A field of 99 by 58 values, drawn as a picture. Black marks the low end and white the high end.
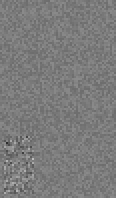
An odd patch, rougher than its surroundings, sits in the bottom left. There are no regular stripes. No overall slope runs across the table. The grain is fine, like static. A few values lie far out on both sides of the bulk.
